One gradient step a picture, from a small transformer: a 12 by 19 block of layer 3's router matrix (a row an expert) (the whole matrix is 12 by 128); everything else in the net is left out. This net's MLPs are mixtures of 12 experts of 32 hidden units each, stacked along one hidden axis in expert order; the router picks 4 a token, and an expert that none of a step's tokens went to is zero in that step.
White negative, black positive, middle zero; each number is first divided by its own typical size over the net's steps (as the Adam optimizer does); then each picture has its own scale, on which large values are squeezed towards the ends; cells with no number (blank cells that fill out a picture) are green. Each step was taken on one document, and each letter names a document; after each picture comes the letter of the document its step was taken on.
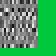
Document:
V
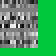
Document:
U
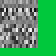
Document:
V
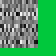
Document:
V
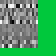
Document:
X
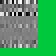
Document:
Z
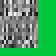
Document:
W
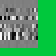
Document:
W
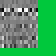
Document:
V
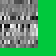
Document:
U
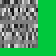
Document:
W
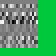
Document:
X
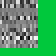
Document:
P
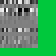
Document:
Z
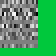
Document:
V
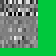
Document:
Z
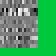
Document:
Z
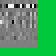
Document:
X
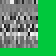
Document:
U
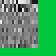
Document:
Z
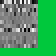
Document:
Z
